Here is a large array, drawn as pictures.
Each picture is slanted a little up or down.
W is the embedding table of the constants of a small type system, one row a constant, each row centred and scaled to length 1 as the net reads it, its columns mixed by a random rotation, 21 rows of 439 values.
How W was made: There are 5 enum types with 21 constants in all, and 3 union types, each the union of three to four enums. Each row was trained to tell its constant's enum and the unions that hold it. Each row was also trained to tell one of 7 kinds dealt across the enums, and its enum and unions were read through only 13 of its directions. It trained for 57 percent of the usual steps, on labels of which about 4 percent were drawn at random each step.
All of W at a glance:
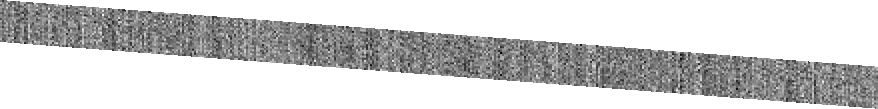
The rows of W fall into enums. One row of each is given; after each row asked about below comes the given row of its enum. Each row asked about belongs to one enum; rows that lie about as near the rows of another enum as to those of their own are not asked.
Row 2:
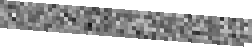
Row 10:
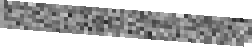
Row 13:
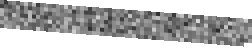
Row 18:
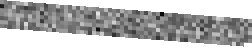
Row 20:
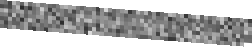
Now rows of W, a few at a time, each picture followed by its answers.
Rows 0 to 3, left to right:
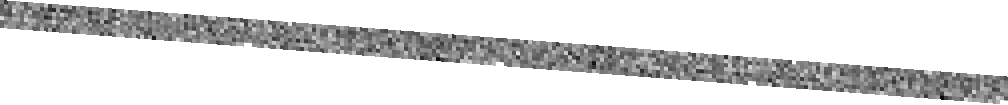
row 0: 10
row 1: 20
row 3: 20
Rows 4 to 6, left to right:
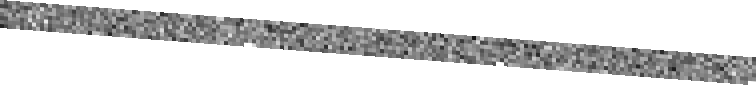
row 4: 18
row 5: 2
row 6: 13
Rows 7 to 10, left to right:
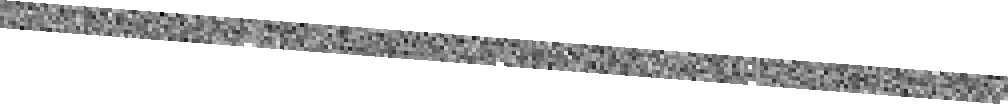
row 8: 2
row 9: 2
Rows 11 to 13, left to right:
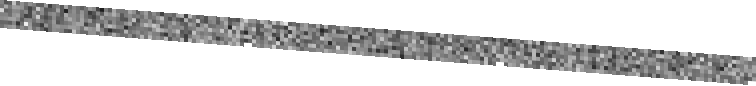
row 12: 13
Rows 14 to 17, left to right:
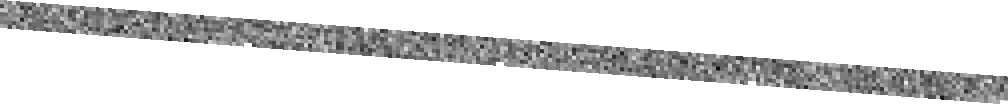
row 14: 20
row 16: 13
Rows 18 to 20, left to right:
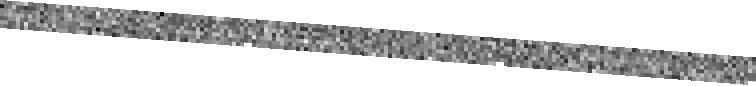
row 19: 10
